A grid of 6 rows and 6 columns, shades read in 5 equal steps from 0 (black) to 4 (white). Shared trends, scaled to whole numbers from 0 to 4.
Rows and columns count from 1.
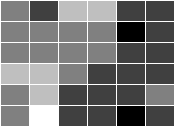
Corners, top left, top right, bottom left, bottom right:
2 1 2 1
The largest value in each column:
3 4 3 3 1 2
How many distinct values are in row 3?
2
